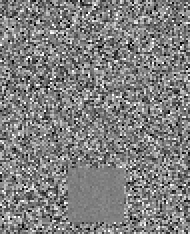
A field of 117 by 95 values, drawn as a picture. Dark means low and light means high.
The bottom middle is the calmest part. There is no overall slope. In the bottom middle lies a patch that is calmer than the rest. The grain is fine, like static. Overall the values sit about 50% of the way up the scale. No row or column stands out.
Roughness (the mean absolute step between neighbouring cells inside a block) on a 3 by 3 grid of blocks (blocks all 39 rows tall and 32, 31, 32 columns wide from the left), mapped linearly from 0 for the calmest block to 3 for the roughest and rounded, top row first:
333 | 333 | 303
